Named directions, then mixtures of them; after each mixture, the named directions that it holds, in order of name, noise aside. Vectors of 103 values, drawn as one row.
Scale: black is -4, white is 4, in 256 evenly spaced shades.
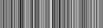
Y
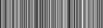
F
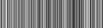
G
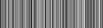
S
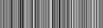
Y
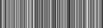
F, G, Y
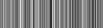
Y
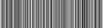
F, G, S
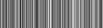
F, G, Y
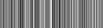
Y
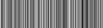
F
